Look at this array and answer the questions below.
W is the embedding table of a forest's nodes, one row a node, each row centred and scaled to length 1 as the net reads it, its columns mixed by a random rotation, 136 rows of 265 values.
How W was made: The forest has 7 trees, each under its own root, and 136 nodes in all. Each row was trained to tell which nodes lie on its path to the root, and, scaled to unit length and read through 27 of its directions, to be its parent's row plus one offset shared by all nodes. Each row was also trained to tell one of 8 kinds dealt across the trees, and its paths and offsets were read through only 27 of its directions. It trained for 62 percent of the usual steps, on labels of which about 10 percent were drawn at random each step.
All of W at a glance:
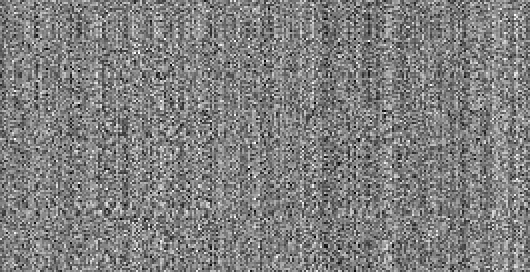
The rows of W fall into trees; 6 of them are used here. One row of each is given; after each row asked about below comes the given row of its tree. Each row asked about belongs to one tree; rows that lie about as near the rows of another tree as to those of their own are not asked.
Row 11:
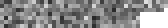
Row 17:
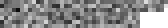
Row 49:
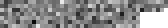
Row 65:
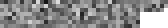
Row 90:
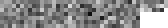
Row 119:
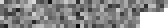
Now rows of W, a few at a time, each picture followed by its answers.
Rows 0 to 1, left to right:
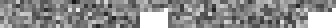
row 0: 65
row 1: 49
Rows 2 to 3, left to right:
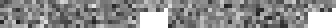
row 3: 119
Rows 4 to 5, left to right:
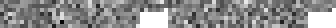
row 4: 49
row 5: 11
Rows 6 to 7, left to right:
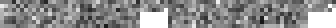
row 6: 65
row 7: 17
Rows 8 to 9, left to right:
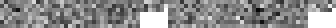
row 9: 17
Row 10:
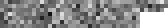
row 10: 49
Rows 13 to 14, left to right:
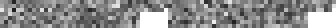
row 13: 49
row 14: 17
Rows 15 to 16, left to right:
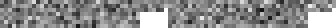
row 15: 90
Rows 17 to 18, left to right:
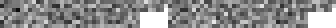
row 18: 17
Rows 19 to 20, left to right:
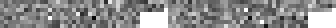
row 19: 49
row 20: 65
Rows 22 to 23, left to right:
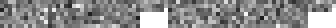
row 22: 17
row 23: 17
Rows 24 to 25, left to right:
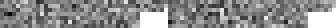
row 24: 119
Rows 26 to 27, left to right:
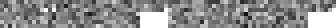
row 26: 90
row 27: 65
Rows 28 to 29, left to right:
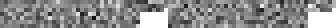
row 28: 49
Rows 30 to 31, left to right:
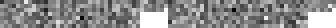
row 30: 65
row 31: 17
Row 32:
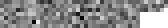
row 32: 65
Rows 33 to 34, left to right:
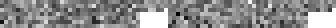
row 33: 17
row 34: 119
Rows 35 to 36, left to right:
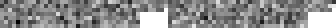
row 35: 90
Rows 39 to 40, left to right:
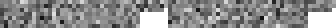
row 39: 119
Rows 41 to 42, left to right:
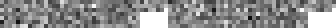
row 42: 65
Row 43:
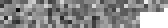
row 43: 11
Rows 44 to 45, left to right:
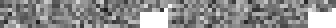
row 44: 17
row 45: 65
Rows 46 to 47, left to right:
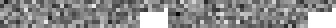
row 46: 17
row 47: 119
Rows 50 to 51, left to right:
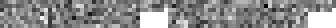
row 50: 17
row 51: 49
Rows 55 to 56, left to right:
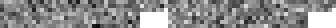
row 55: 119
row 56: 65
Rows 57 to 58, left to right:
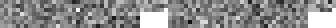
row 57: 65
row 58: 11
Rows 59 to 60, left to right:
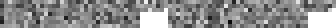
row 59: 17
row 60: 65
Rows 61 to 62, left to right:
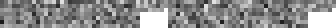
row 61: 17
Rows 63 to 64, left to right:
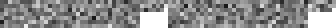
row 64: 17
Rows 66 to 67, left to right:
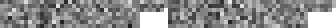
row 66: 65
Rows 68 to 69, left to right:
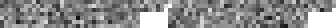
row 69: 119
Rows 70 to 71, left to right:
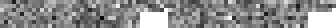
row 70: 49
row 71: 49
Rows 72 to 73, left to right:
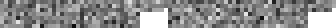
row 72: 65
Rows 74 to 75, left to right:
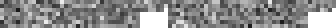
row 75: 17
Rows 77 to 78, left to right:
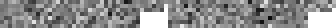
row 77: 90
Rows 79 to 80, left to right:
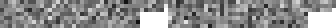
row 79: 90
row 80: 65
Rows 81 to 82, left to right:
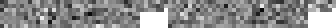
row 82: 17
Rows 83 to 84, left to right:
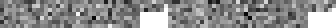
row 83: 17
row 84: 65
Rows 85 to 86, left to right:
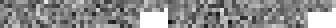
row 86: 17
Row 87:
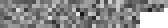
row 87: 49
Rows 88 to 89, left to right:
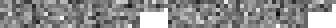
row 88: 49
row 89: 17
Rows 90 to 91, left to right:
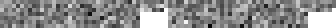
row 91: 65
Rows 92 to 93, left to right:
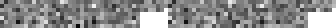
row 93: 17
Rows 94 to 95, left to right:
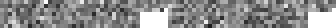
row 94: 90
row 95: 65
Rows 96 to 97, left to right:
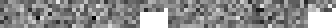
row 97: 17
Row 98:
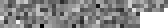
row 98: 65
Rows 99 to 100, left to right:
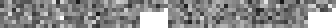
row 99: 49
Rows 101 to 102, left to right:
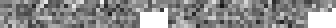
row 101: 90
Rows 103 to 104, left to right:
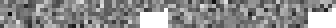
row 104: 65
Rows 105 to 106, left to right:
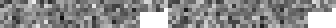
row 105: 11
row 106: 11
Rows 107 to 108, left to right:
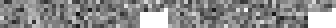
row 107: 65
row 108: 65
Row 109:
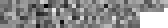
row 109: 90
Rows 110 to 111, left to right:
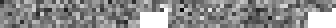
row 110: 11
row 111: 49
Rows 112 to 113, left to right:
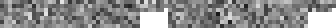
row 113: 49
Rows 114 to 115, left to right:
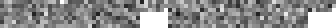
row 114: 17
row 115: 119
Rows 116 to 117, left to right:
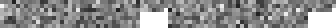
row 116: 65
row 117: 119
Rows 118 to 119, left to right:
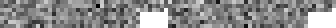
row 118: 49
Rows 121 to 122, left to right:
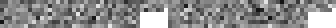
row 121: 17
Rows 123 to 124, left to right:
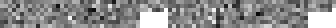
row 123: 17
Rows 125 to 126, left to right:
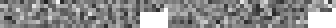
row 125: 65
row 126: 11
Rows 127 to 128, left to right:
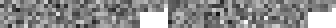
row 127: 90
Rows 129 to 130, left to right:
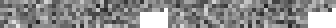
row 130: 17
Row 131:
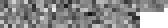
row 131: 90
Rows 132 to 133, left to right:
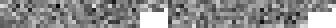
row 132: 17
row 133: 17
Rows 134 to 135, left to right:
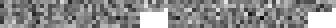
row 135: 49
